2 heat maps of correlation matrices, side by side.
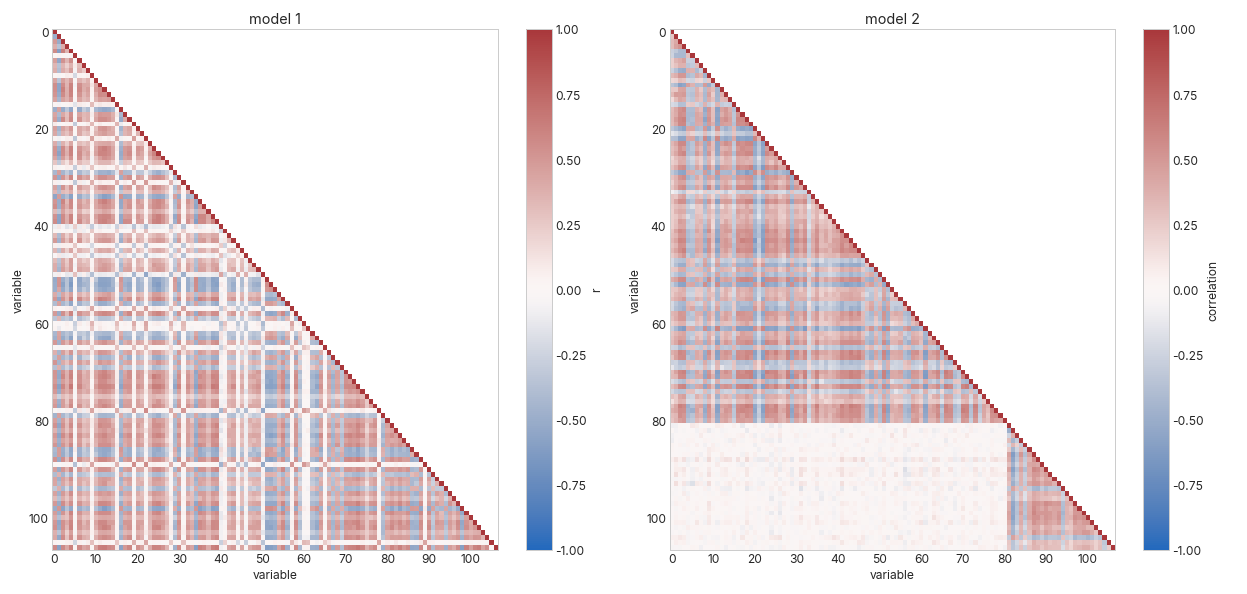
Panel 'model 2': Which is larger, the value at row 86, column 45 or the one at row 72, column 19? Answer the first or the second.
the first
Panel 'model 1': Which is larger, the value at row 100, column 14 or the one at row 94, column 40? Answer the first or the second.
the first
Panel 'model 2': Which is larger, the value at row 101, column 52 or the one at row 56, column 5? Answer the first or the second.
the second
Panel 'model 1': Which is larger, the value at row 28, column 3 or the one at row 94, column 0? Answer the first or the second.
the first
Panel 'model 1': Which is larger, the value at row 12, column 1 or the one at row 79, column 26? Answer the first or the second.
the second
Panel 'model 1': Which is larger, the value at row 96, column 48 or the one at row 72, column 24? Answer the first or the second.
the second
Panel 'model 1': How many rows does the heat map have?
107
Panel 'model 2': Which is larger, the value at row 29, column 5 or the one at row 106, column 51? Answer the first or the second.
the first
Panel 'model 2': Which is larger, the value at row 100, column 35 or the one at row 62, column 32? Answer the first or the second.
the second
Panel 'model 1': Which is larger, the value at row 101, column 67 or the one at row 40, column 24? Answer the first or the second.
the second
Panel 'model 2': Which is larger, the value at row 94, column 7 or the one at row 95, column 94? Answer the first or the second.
the first
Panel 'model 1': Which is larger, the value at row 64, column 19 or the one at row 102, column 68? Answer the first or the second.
the second
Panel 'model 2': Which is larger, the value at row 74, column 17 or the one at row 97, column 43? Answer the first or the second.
the second
